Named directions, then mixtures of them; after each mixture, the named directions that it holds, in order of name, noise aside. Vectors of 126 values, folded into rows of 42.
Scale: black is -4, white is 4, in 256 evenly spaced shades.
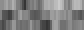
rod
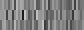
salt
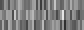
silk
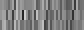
salt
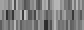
rod, salt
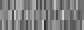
salt, silk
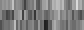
rod, salt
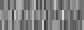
salt, silk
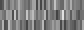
silk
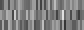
silk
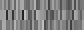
salt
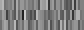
salt, silk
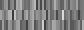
salt, silk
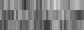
rod, silk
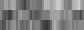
rod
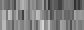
rod, salt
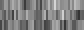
rod, silk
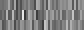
salt
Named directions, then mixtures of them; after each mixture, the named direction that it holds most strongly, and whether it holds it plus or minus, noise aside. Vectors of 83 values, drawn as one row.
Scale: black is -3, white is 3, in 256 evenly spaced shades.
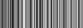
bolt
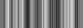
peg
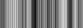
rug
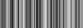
bolt, plus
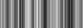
peg, minus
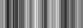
peg, minus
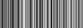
bolt, plus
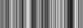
peg, minus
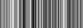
bolt, minus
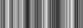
peg, plus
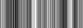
rug, minus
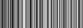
bolt, plus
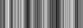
peg, plus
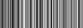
bolt, plus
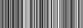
bolt, plus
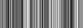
peg, minus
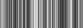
rug, minus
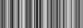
bolt, plus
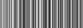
bolt, minus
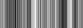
rug, minus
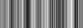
peg, plus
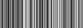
bolt, plus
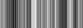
rug, minus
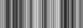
peg, minus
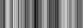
peg, plus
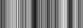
rug, plus
